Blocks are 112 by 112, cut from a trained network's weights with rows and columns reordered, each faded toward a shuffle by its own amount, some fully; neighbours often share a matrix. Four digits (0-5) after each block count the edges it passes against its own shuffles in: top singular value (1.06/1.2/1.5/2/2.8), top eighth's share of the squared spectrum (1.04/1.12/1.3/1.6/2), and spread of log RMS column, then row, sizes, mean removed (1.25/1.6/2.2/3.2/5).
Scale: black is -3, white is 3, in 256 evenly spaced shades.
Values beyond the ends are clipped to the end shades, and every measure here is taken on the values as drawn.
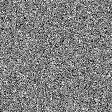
0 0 0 0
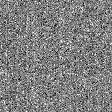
1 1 0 0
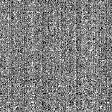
3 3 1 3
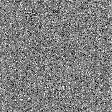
0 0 0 0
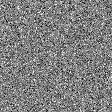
1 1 0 0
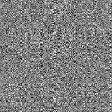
4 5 3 3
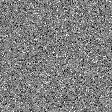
0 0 0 0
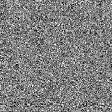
3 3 1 2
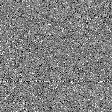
3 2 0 1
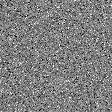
0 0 0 0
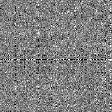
4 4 3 2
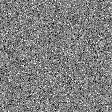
0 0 0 0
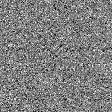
2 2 0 1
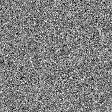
1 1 0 0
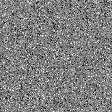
2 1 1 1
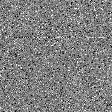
2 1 0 0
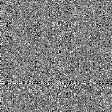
3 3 3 2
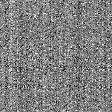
3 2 1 2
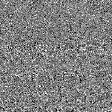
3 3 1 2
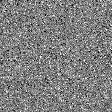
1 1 0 1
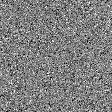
1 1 0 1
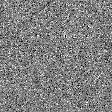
1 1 0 2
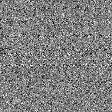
2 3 0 3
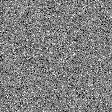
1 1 0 1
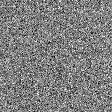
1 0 0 0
